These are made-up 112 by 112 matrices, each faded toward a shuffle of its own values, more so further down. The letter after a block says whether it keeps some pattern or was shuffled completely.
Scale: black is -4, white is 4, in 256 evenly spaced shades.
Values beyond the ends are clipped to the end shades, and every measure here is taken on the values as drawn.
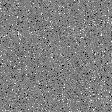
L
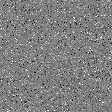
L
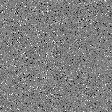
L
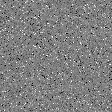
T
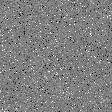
T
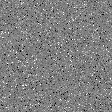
T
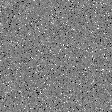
T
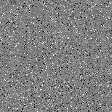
L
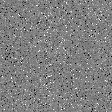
L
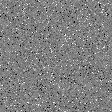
T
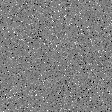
T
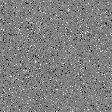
L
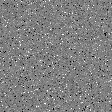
T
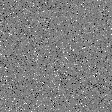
T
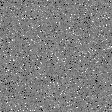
T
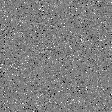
L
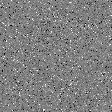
L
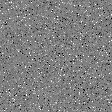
T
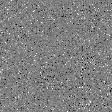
L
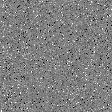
L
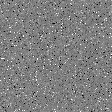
T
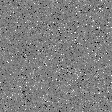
T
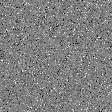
T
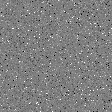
T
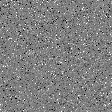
T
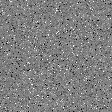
T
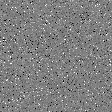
T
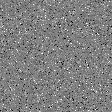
T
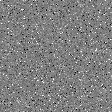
T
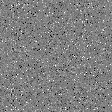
L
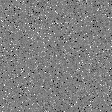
T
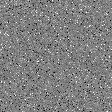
T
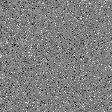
L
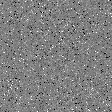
T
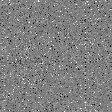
L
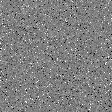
T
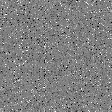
L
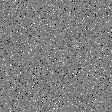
T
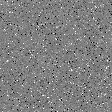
T
